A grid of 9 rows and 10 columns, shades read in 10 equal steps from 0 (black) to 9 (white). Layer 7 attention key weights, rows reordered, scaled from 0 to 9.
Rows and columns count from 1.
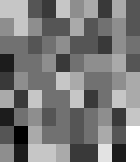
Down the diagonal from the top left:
7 7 3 5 7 7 4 6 1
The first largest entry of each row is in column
1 2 5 9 5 3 10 10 10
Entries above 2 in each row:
8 10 9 8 9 8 8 9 6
